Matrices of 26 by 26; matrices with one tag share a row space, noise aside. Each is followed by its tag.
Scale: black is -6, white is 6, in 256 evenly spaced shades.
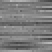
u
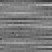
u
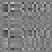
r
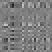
r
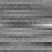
u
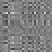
r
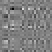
r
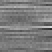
u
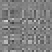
r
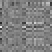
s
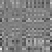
s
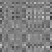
s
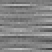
u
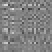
r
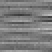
u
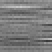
u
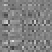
r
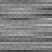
u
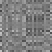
s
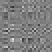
r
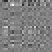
r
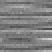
u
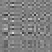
r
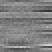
u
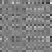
s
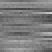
u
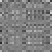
s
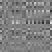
s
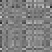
s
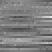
u
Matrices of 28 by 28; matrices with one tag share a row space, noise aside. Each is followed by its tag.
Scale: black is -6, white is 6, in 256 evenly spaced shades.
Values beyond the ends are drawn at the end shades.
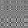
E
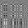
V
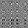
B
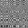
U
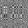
V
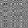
V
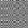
U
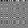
U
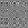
U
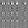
B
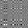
V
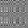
U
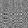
V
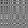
U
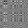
V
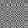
E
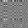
V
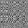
U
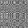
U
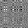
V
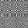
E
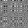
V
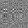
V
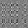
B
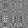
V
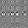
B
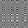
B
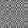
E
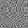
E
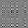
B
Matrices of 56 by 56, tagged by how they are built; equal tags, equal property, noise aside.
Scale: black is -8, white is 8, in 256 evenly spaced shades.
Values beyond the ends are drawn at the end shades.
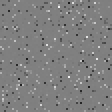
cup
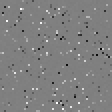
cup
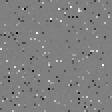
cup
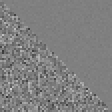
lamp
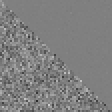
lamp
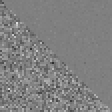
lamp
